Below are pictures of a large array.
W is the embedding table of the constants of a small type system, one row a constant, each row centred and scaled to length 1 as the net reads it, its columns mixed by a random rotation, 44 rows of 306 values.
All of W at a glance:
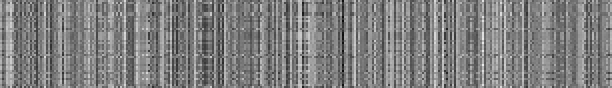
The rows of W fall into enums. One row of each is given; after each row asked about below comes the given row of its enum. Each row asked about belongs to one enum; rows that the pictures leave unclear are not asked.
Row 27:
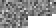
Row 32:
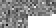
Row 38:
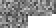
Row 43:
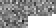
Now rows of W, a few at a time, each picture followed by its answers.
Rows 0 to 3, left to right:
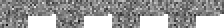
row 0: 32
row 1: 43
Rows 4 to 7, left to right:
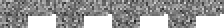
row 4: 38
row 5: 38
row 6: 43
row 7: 43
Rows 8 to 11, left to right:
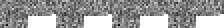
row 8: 32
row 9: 38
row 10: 32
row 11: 38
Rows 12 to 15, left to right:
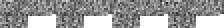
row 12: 38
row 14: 27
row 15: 38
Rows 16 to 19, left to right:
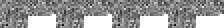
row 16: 32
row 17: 32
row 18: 32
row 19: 32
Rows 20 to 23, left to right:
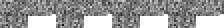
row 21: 32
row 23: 38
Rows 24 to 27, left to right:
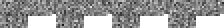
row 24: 38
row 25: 32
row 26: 38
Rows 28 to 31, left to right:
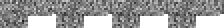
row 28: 43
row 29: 38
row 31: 38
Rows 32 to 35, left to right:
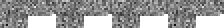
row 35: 32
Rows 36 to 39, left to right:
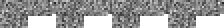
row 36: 27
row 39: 27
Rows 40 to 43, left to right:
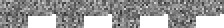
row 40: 38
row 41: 38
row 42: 32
